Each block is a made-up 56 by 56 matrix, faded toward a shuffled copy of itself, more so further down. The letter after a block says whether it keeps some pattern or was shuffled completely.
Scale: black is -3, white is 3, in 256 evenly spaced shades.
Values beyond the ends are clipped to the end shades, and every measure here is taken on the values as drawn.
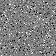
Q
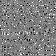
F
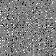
F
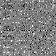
F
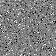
Q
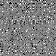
F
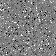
Q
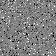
Q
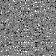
F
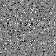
F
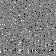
F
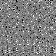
F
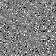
F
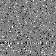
F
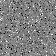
Q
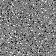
Q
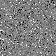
Q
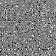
F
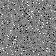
Q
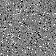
Q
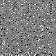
F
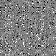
F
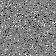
Q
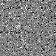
F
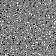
Q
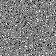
Q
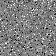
Q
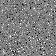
Q
